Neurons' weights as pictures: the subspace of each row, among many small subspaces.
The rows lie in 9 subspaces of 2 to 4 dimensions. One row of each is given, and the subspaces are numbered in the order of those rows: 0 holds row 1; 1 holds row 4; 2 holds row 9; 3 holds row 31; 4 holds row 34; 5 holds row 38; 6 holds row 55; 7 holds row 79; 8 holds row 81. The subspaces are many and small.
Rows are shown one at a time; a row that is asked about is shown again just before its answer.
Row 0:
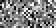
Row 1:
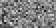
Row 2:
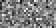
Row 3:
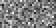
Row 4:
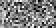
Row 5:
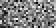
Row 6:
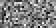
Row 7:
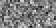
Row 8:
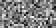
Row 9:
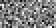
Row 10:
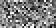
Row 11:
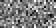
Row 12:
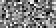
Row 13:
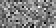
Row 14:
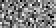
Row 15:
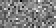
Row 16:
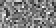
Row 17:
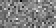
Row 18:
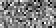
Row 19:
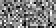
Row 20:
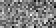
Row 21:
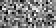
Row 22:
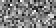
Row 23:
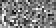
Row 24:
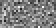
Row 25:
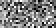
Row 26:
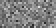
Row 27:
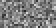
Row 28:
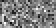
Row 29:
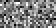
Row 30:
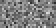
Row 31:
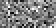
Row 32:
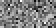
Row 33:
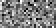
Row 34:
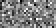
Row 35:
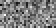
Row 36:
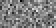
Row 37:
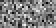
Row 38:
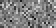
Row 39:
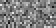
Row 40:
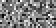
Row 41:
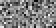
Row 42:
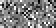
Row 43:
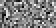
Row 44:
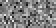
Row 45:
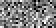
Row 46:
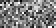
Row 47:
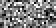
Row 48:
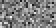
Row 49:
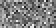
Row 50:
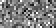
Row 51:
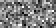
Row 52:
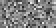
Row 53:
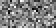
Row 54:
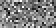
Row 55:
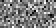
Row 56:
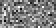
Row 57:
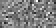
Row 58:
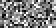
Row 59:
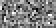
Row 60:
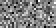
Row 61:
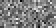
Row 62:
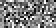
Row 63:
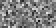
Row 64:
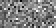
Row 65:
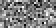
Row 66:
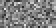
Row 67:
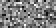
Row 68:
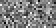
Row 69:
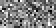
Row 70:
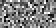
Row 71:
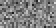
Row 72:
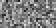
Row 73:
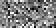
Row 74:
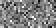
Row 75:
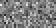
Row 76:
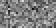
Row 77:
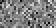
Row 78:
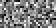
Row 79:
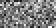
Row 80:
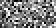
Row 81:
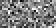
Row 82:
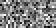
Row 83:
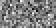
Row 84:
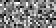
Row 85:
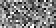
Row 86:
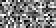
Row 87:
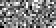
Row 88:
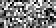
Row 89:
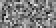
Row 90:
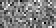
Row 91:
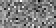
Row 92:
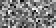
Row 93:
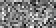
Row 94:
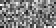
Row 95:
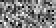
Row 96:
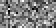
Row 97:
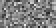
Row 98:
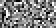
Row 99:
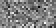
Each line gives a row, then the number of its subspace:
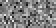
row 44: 7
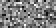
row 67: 4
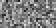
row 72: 7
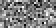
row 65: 4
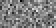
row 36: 1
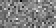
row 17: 1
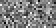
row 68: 7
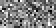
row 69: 0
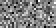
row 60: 2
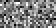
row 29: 7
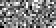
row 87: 2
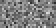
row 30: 7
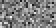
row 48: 2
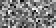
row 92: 8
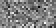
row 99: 3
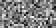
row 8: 5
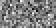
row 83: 1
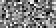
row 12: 7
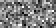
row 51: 0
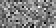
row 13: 3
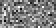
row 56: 0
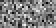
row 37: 0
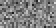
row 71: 2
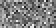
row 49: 3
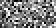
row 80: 8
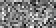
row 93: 6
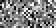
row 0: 5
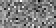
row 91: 1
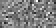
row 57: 2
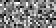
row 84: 7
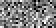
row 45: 6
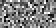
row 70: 6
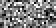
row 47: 4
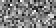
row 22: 6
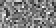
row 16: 8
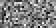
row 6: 1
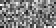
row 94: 2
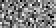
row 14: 2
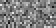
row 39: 2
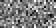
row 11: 6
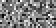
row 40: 2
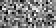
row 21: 0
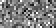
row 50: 5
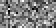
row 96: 3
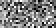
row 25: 1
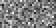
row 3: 2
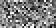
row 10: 3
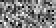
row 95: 0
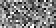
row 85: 3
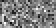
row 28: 0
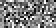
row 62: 6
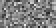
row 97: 7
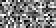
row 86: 2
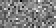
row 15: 1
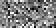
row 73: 3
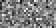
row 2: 4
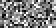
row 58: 5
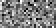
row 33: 4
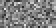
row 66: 7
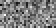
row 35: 2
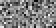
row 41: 2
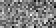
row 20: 6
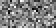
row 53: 8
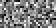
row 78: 7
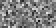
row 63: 8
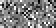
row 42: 5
